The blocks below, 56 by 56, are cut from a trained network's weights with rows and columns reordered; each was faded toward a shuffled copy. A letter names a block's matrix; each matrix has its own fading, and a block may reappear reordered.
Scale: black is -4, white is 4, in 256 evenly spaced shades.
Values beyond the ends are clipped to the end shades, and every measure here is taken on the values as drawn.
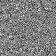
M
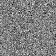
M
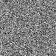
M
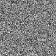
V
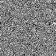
V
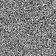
M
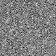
V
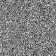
M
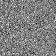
M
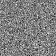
M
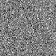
V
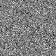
M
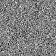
M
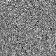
V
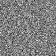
M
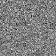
V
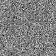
M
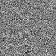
V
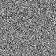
M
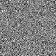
V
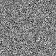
M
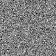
M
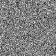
M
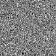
V
